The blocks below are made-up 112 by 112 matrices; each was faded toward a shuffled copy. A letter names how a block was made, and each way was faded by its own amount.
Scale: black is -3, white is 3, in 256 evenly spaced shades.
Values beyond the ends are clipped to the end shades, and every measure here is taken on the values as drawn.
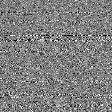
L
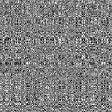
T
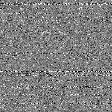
L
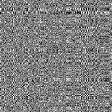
T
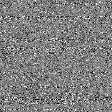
L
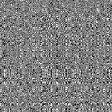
T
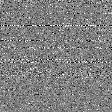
L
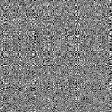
T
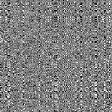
T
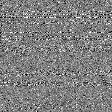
L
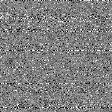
L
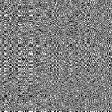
T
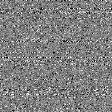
L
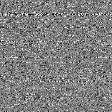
L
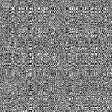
T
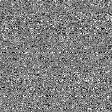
L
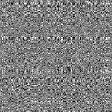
T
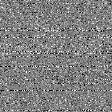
L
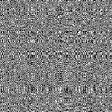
T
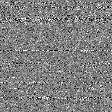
L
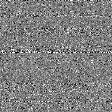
L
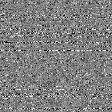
L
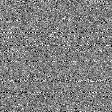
L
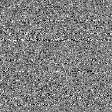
L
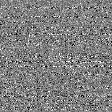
L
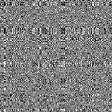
T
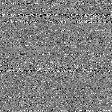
L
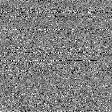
L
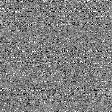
L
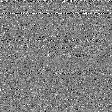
L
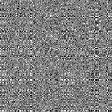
T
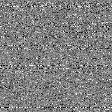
L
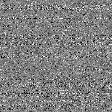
L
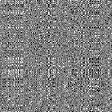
T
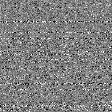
L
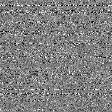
L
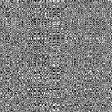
T
